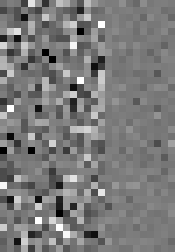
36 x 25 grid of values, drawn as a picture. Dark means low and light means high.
A vertical seam about 60% of the way across splits the table, and the right part is calmer. Neither half mirrors the other. The grain is fine, like static. No row or column stands out. The distribution is heavy-tailed on both sides.
